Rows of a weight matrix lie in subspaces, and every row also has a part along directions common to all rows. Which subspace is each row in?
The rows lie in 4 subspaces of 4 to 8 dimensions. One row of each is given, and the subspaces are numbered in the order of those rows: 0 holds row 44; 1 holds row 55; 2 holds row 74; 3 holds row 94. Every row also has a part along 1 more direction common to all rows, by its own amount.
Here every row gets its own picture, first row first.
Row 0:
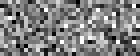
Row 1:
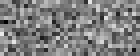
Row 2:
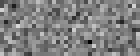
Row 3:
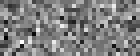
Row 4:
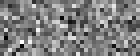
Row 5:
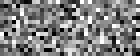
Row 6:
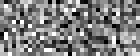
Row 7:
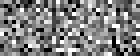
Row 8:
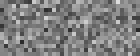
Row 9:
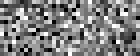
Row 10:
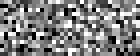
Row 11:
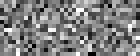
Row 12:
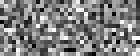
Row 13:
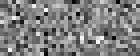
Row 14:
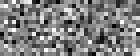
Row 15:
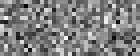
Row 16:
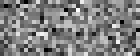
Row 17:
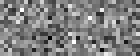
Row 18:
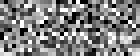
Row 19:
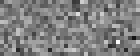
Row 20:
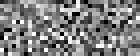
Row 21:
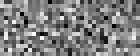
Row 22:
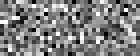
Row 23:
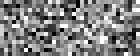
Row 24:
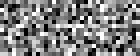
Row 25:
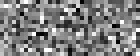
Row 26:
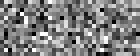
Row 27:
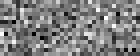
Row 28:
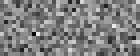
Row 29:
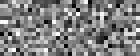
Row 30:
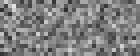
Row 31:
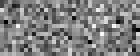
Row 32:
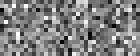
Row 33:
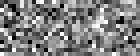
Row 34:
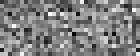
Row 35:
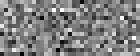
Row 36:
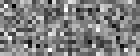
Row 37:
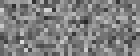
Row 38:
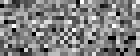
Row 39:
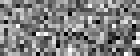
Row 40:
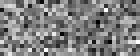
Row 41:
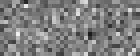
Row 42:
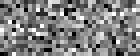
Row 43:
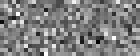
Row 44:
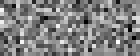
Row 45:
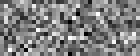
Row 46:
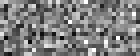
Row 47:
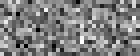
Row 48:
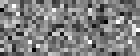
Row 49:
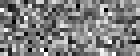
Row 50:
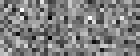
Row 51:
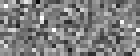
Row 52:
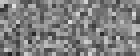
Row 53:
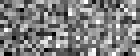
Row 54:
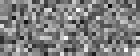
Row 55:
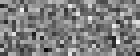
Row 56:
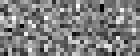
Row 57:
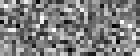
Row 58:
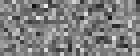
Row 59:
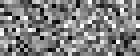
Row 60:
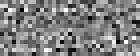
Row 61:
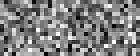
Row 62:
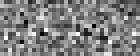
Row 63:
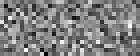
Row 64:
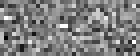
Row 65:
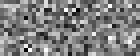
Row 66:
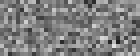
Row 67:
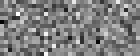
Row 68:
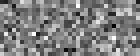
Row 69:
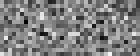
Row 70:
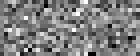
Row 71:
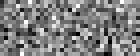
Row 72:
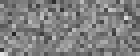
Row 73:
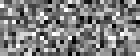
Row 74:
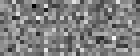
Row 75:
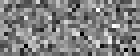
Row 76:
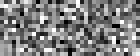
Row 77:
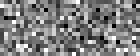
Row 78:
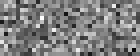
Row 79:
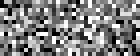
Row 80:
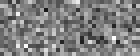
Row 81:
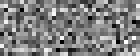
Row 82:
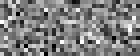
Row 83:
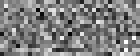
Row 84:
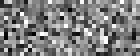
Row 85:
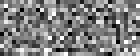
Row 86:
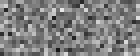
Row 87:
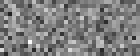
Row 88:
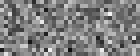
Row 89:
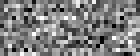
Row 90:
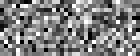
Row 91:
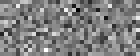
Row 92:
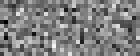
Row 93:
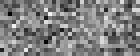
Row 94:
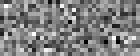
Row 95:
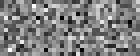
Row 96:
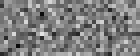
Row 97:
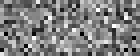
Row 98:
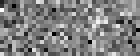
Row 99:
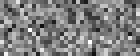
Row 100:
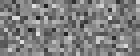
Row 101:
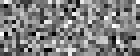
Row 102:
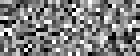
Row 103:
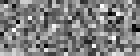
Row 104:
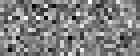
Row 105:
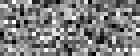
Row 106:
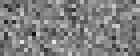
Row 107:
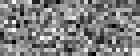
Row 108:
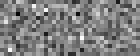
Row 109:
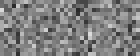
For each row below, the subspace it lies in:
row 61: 2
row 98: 3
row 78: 0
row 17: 1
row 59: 2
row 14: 0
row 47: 2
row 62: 1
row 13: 2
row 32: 0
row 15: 0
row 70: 0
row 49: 3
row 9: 2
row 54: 0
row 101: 3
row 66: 1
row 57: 0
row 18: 3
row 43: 2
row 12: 0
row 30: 3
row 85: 1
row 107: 0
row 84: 1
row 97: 1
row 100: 2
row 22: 2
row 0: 2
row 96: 1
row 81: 1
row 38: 3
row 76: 0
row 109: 0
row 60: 1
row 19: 0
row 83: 1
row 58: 2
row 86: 1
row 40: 3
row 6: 3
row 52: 3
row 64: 2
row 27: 0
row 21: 1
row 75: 1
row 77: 2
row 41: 0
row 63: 2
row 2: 3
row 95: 2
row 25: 0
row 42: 1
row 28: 3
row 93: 1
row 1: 0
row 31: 3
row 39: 3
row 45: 2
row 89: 1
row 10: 1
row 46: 3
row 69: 1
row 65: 0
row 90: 0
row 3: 2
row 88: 3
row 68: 3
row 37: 0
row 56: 3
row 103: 3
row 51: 0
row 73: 1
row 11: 0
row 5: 0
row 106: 2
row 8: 0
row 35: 1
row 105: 0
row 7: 1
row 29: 0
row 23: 1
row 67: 2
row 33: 3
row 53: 3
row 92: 2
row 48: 3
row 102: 0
